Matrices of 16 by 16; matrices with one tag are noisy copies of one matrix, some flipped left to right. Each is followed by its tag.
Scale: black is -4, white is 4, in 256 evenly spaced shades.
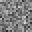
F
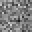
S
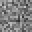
S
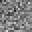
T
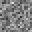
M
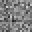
S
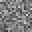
F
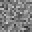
F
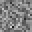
M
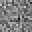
S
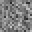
M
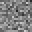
T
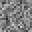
M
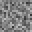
M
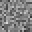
F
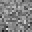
F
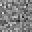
S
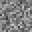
M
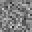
M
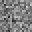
S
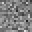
T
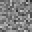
T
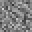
M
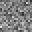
T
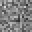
S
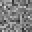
S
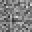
S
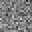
T
